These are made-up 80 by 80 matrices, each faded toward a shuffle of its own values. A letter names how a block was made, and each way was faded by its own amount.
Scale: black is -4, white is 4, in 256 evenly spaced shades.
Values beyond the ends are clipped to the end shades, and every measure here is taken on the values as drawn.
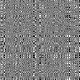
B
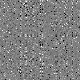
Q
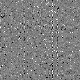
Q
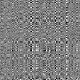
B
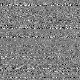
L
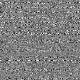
L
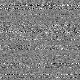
L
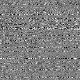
L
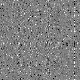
Q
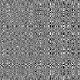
B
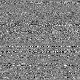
L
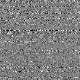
L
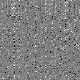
Q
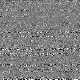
L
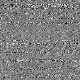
L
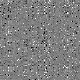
Q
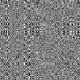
B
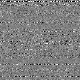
L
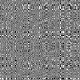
B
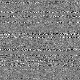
L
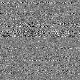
L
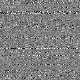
L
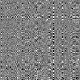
B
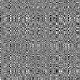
B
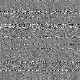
L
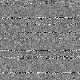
L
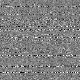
L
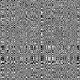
B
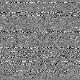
L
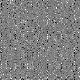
Q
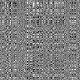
B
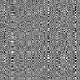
B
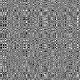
B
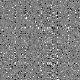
Q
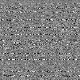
L
